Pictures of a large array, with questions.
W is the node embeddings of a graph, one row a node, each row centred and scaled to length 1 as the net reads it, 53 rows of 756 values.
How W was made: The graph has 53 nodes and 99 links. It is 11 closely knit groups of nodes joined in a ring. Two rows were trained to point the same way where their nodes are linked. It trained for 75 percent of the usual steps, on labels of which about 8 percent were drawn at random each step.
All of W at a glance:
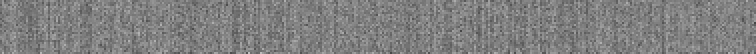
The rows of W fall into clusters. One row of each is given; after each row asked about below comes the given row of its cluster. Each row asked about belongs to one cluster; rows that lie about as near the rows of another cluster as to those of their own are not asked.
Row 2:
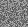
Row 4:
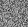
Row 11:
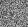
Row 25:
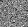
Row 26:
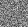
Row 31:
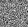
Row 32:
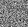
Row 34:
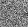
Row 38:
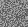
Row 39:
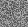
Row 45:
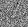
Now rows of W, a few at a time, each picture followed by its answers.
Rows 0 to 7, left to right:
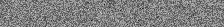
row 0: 25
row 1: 38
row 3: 4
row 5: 31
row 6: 34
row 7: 32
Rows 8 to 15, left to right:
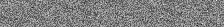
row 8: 2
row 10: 32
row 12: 26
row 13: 32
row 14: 11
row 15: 39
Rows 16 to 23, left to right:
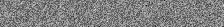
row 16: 32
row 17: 45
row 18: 4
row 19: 31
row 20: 45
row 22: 38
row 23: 26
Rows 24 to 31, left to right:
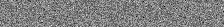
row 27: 26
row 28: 39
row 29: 45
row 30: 25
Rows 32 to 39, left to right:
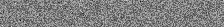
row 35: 39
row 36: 38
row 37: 32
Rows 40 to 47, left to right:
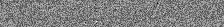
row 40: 4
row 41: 31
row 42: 2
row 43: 31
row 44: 2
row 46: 26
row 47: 45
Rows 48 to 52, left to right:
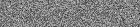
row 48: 11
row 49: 38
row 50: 38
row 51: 26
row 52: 25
